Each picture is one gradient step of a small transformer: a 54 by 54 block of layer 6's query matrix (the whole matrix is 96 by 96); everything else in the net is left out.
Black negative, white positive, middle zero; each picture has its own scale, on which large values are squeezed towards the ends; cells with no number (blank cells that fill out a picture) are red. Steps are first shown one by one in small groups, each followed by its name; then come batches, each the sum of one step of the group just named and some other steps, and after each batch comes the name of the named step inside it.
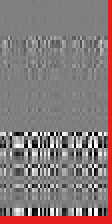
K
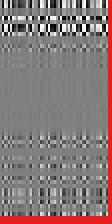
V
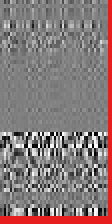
K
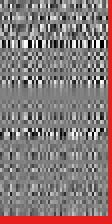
V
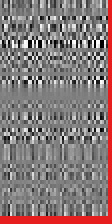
V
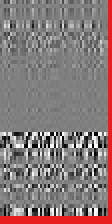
K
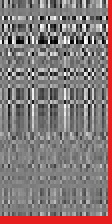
V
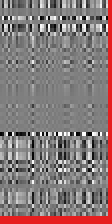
V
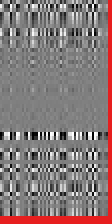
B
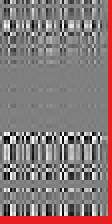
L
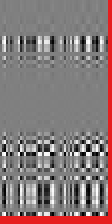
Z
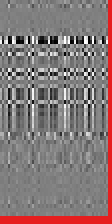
Z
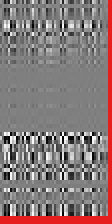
L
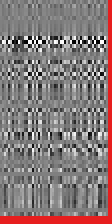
Z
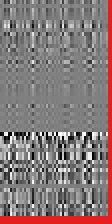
L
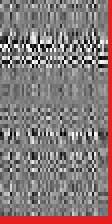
B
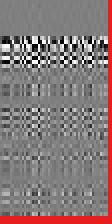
Z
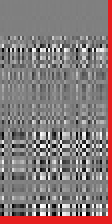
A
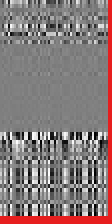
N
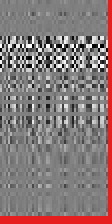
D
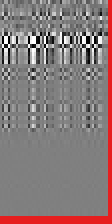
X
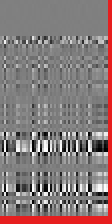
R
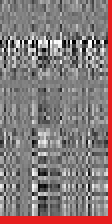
N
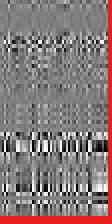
R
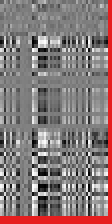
N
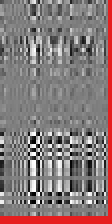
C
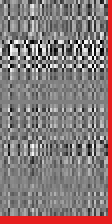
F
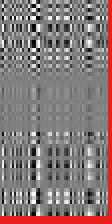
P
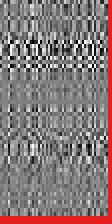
F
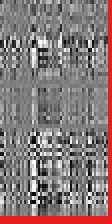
C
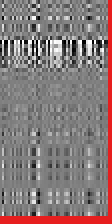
P
